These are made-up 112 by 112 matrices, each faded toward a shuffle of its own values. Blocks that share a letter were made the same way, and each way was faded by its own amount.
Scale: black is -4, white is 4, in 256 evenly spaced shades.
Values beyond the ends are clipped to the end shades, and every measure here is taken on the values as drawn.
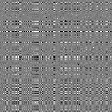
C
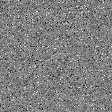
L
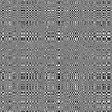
C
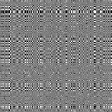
C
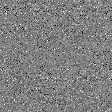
L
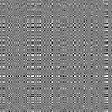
C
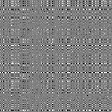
C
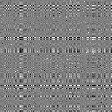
C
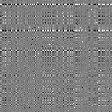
C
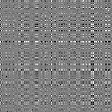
C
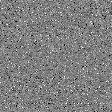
L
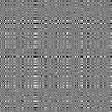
C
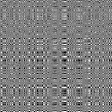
C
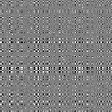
C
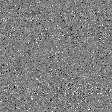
L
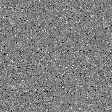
L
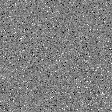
L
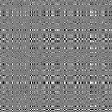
C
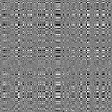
C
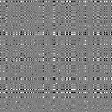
C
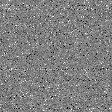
L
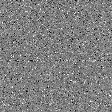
L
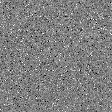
L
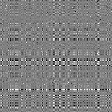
C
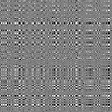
C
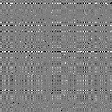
C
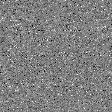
L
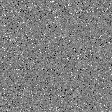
L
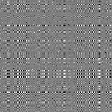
C
